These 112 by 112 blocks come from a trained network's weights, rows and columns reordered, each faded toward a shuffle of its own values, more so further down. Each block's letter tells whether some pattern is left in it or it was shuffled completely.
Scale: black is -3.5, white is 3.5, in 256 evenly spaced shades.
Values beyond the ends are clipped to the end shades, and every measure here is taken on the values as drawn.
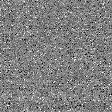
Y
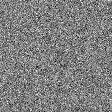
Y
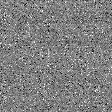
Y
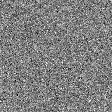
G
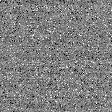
Y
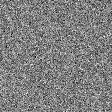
G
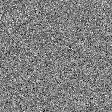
Y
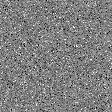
G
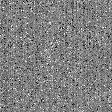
Y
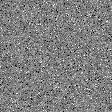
G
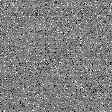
Y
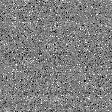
Y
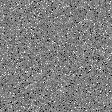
G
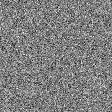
G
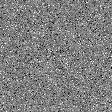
G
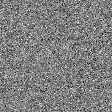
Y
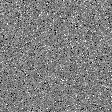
G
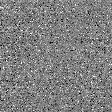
Y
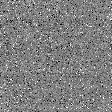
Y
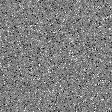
G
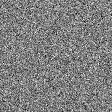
G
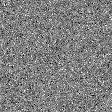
G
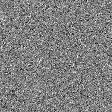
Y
